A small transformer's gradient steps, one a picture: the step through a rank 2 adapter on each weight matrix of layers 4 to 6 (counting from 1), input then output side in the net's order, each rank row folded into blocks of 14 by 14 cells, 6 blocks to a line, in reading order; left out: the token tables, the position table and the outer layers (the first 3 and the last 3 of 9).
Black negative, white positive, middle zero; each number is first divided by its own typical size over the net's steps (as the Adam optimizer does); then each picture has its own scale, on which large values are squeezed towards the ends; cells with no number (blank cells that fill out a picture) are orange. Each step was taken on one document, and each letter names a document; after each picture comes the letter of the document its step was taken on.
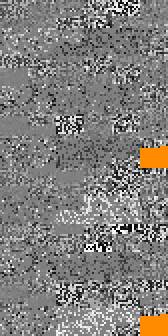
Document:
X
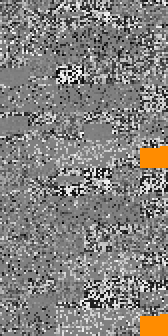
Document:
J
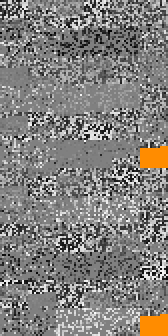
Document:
J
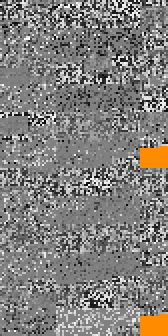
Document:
J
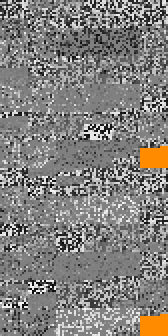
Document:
J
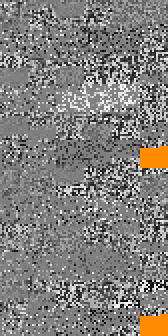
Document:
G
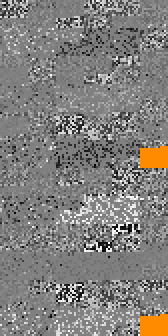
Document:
X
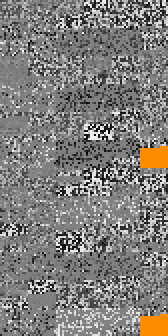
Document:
J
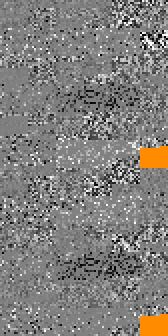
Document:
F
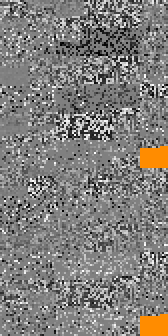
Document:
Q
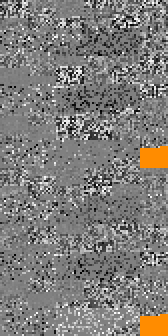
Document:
Q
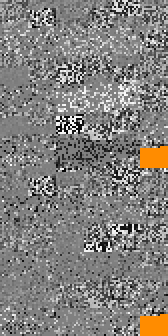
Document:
X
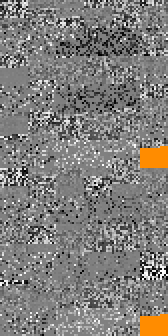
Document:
Q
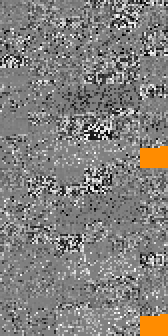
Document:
Q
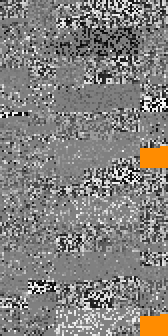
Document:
J
